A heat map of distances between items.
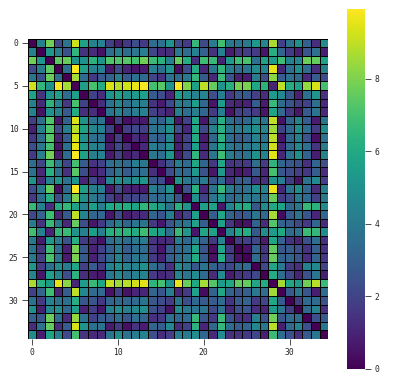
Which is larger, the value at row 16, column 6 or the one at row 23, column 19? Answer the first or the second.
the second
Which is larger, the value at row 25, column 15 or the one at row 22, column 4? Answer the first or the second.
the second
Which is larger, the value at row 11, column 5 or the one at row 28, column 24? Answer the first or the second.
the first
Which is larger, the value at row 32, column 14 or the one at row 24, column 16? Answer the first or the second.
the second
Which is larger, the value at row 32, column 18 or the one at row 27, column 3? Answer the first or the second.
the second
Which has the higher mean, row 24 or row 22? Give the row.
22
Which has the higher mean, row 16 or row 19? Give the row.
19
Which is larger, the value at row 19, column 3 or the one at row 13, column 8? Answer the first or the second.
the first
